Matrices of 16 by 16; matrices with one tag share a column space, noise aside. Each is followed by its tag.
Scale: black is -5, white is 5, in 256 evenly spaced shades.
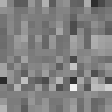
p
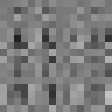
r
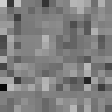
p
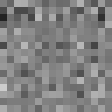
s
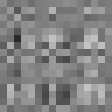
r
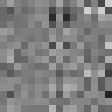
s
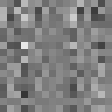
s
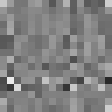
p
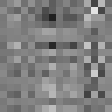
s
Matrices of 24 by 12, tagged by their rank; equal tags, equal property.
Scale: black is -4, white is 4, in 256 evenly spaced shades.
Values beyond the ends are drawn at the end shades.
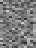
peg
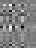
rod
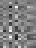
rod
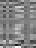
rod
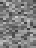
peg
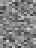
peg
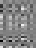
rod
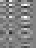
rod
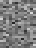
peg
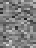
peg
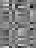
rod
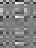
rod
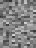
peg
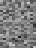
peg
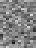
peg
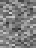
peg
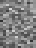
peg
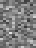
peg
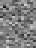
peg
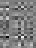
rod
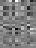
rod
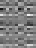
rod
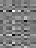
rod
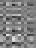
rod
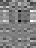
rod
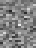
peg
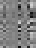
rod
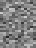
peg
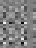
rod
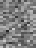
peg
